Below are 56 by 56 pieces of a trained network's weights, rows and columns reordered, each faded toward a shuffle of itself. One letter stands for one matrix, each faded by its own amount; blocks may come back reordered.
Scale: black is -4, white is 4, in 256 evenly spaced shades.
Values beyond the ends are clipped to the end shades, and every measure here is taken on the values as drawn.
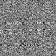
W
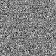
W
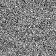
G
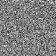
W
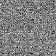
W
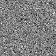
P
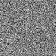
G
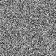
G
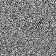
W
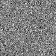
P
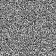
G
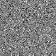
P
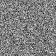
G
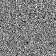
P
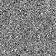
P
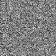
W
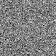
G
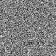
G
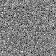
P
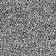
G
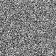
G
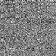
W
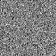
P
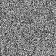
G
